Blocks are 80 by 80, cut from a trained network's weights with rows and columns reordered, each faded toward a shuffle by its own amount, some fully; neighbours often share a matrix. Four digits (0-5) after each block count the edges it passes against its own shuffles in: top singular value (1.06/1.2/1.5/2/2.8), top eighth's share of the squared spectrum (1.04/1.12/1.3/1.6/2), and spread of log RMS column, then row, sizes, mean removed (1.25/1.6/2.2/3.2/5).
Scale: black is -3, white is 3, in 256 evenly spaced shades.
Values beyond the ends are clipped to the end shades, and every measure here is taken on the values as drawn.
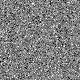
0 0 0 0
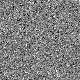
0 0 0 0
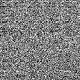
3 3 0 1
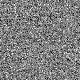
2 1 0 0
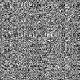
4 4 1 2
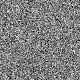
0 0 0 0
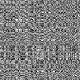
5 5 1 3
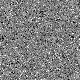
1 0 0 0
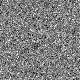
0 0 0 0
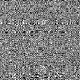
4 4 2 3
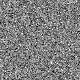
0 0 0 0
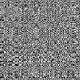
4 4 2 3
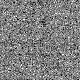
2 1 0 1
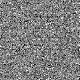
3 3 0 1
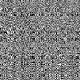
4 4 2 3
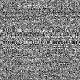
4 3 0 2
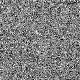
2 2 0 0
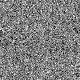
2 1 0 0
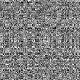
4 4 1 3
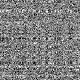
4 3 1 2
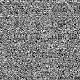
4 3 0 2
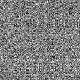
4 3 1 2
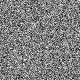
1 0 0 0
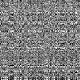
4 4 2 3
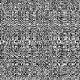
4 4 2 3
